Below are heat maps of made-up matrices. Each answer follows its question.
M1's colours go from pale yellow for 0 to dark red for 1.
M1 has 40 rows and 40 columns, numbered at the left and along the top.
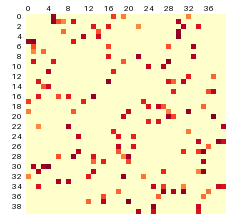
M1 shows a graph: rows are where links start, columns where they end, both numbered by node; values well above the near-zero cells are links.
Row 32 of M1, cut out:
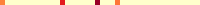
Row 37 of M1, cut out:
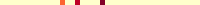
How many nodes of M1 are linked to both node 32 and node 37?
1
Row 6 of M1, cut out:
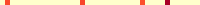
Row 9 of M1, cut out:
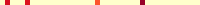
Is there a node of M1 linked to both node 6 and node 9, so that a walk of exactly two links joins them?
yes
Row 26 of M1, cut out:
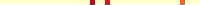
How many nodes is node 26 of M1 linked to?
3
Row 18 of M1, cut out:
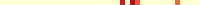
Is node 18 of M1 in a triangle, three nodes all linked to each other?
yes
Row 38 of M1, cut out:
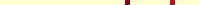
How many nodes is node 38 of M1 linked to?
2
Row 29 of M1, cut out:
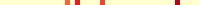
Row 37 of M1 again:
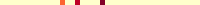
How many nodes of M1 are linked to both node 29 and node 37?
2
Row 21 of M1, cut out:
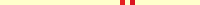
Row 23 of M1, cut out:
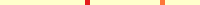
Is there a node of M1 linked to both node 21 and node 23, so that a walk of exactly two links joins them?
no
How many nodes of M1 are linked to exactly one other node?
0
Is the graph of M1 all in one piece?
yes
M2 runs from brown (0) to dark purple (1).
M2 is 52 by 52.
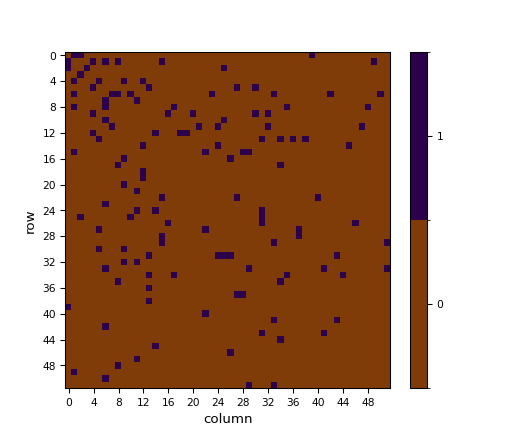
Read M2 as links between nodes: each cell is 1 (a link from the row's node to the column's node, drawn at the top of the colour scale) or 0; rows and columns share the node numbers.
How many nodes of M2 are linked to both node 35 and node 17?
2
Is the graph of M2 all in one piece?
yes
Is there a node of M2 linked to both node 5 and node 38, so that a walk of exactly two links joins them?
yes
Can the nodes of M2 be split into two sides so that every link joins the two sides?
no
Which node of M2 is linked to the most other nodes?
node 6
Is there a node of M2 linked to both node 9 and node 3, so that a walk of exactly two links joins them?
no
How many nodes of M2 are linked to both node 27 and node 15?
1
